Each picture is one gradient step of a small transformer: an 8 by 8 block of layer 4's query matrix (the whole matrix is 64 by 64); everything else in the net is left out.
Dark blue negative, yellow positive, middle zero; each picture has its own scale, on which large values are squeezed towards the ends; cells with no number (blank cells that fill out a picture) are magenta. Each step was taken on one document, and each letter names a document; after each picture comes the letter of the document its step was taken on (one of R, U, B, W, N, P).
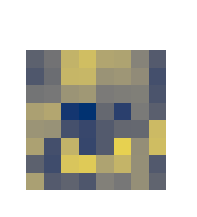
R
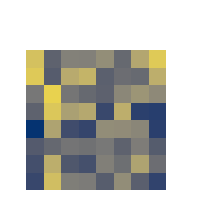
R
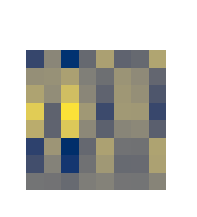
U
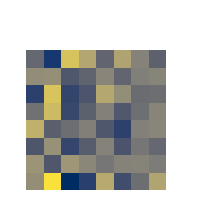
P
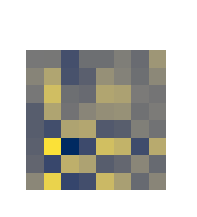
P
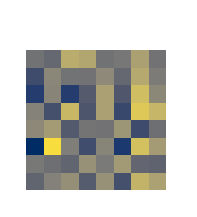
R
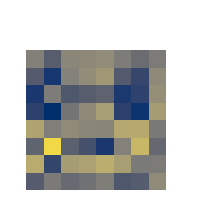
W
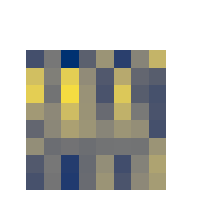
U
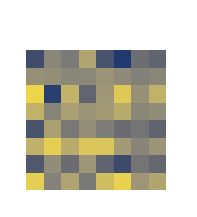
P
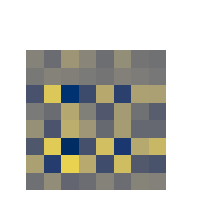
W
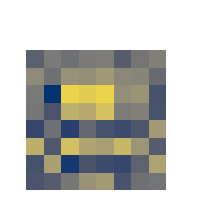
W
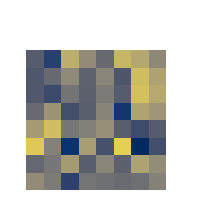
R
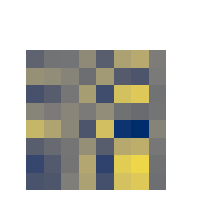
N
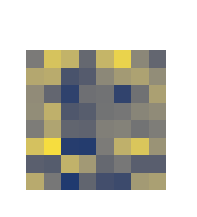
P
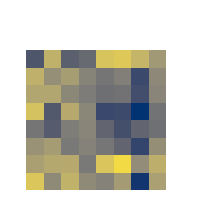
N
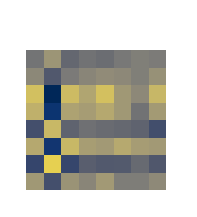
W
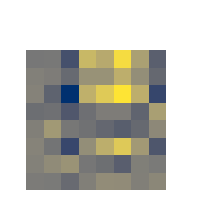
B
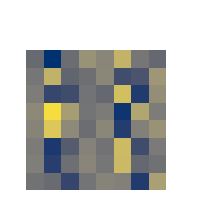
N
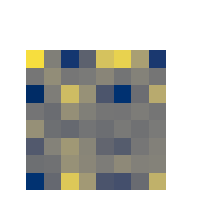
B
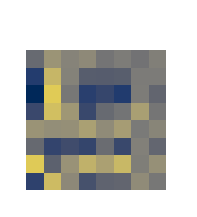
W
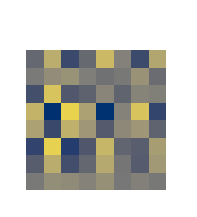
N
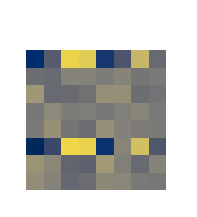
P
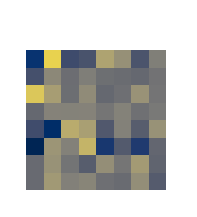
P
